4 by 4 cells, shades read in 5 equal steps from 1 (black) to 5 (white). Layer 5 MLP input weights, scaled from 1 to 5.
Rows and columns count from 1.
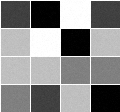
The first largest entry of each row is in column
3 2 1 3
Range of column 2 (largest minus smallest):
4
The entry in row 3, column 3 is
3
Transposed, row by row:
2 4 4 3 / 1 5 4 2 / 5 1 3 4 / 2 4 3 1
